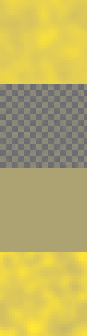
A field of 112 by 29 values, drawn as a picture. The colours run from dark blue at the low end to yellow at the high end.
It is made of 4 by 1 panels. Panel 1,1: very high, blotchy, faint in contrast. Panel 2,1: middling, checkered. Panel 3,1: high, flat. Panel 4,1: very high, blotchy, faint in contrast.
